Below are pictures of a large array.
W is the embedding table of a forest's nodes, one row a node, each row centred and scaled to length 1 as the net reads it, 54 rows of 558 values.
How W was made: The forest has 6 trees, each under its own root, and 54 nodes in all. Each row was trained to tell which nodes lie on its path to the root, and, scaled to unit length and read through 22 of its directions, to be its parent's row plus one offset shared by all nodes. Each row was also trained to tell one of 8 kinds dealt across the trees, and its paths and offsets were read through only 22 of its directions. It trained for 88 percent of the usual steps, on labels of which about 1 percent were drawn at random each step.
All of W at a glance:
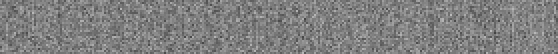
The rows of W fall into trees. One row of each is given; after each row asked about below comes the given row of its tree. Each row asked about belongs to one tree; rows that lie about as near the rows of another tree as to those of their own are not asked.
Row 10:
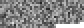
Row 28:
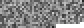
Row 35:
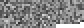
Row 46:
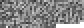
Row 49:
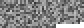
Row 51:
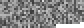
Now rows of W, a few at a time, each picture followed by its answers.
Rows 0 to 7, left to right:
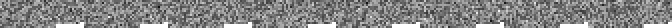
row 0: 51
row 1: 51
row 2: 28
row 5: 35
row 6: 10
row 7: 10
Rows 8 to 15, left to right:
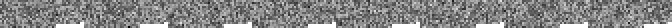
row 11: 10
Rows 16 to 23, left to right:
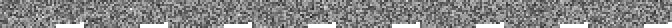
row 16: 28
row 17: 51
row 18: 28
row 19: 35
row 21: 35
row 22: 28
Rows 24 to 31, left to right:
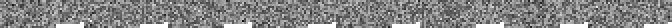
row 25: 51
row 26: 35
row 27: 51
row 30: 35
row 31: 51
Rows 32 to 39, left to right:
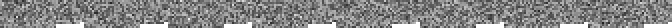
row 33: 35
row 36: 49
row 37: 49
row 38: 28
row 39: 35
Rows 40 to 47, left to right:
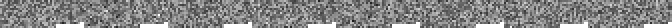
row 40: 28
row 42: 10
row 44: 51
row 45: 51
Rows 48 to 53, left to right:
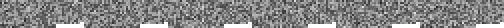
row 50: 10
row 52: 35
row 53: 51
